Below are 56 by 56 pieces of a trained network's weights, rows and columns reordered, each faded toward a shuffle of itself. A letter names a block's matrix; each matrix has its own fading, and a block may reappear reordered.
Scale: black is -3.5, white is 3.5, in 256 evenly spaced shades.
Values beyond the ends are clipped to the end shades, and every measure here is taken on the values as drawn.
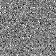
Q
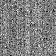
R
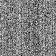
R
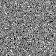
Q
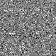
Q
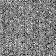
R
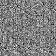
R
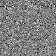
Q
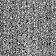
R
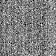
R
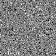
Q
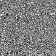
Q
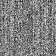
R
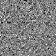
Q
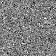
Q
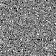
Q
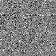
Q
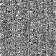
R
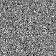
Q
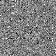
Q
